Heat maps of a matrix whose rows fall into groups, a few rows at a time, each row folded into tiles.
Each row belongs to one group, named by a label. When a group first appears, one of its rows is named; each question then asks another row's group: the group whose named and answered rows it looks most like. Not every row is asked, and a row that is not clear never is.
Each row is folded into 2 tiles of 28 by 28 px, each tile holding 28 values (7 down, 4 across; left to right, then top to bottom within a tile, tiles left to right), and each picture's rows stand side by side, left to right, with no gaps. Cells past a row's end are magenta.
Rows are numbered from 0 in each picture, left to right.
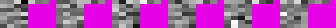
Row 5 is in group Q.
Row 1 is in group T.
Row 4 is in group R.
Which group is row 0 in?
Q
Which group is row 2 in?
T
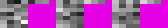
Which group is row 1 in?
T
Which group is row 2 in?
T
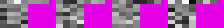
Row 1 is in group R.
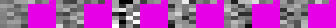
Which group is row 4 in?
T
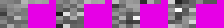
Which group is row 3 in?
R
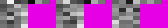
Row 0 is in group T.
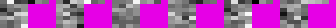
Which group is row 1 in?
T
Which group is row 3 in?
Q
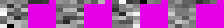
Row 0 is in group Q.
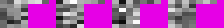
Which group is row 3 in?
T
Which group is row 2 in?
R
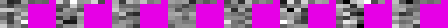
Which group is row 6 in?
T
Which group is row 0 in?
R
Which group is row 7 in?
R
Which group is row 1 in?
Q
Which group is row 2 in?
T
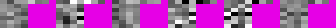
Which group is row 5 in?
Q
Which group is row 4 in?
Q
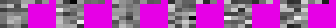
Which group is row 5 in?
R
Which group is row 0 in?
T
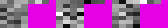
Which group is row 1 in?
Q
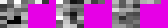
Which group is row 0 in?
Q
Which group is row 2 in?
T
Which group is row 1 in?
R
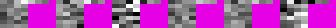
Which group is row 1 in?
T
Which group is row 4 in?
T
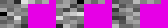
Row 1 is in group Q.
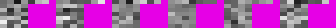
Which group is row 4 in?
R
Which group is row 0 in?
R
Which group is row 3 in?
Q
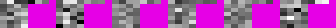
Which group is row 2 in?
T
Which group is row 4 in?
Q
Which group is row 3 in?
R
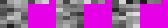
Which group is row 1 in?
T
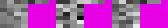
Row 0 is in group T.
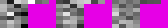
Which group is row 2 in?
Q
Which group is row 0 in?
T
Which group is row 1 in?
T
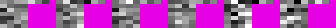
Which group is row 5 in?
R
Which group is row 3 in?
T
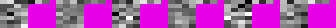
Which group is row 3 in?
T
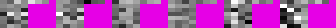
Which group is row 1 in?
Q
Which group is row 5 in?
R
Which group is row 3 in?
R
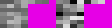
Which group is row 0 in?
T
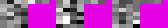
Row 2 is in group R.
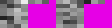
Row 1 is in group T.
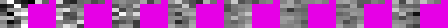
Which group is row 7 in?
T
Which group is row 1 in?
R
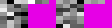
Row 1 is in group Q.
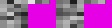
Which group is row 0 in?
T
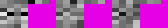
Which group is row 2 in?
Q
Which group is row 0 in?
Q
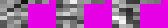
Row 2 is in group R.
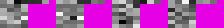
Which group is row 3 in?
Q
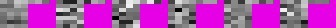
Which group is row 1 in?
R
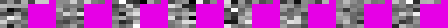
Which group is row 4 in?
R
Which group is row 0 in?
R
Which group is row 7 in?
Q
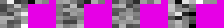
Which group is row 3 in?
T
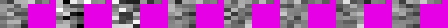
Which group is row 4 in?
Q
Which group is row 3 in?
T
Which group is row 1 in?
T
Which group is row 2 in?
R
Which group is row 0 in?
T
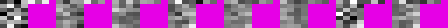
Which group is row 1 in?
T
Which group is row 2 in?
T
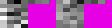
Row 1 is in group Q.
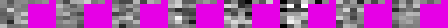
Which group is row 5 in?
T
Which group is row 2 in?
R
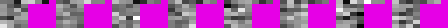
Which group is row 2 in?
Q
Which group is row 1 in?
T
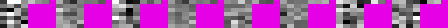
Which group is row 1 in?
R
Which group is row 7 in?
Q
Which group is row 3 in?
R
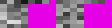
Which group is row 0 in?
Q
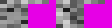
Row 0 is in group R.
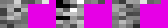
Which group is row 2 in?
T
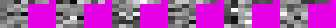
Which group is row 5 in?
Q
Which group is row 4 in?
R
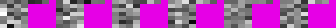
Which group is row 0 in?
Q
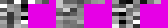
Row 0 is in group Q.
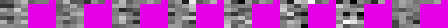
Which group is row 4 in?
R
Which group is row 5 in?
T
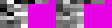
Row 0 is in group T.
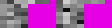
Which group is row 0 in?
T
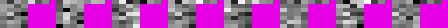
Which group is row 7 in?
Q
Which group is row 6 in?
T
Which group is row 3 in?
T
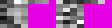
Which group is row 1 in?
R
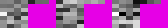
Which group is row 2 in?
Q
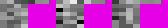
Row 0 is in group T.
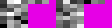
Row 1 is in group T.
